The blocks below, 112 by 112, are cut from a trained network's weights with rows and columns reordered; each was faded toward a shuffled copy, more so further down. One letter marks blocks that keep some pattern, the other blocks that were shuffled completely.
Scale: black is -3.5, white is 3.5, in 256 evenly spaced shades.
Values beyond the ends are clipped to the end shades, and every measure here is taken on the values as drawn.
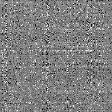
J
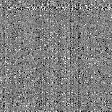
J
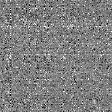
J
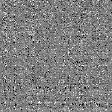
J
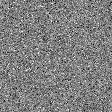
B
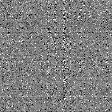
J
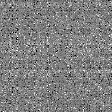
J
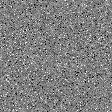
B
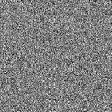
J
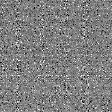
J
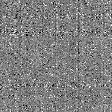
J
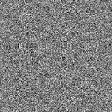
J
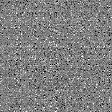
J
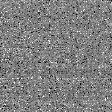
J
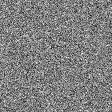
B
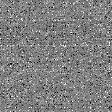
J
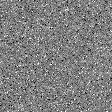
B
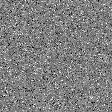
B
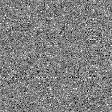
J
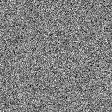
B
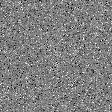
B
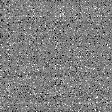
J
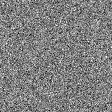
B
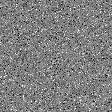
B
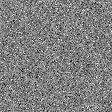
B
